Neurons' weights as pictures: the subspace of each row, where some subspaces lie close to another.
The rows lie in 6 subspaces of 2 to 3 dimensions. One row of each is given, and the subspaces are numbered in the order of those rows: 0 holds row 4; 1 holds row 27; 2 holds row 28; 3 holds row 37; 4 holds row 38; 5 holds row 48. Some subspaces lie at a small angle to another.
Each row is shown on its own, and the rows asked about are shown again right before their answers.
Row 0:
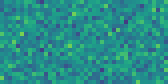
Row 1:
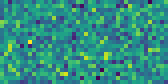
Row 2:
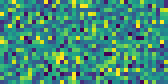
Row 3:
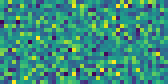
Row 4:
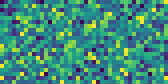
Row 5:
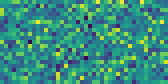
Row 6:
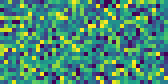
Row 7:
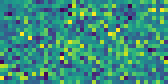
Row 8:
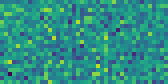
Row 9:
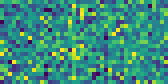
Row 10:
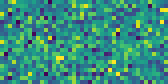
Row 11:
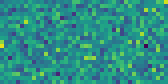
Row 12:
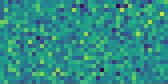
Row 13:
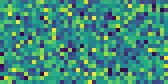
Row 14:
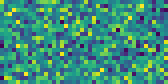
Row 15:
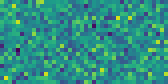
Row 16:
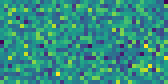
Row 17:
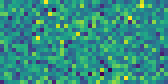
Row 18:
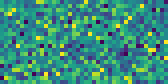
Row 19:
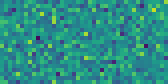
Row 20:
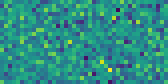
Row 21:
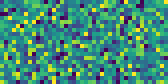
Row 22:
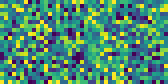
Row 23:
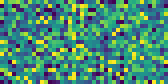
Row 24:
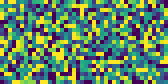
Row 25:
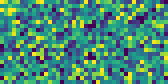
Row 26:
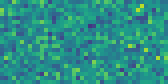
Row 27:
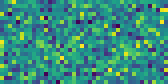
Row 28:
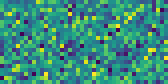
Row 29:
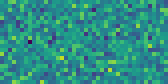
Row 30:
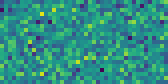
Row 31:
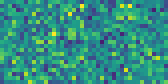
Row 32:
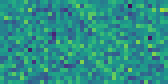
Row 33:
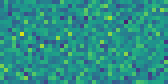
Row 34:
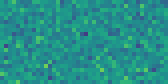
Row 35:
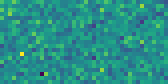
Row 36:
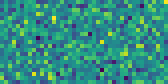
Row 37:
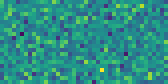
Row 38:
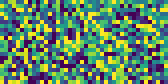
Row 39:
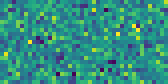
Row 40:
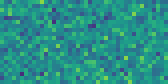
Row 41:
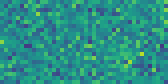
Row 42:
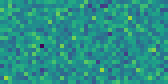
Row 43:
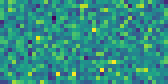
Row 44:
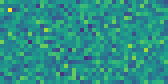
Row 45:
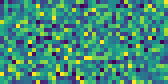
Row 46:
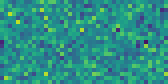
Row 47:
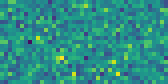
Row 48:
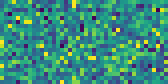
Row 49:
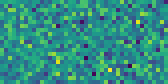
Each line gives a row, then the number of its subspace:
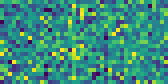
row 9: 4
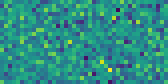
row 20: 5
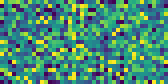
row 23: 4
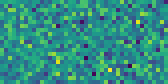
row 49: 5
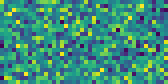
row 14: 1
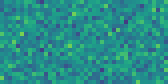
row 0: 2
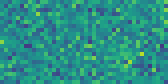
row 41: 5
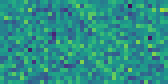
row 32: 4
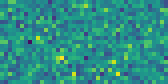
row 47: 1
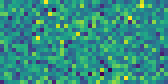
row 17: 5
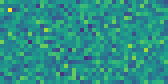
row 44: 3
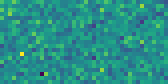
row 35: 0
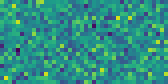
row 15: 0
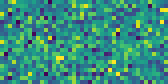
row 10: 1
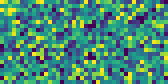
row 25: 0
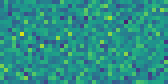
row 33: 3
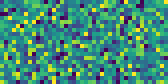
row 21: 5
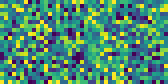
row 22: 4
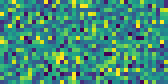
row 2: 5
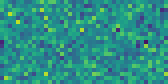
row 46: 1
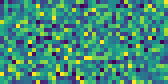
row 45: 3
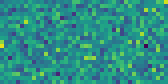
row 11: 5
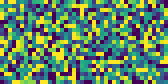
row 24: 2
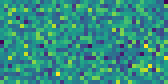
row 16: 5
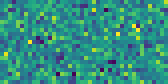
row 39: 1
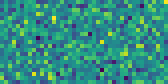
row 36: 2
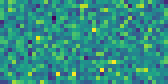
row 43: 2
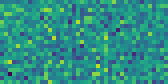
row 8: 4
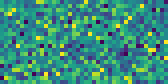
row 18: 2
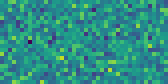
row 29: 2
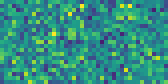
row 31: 4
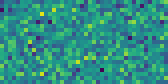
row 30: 0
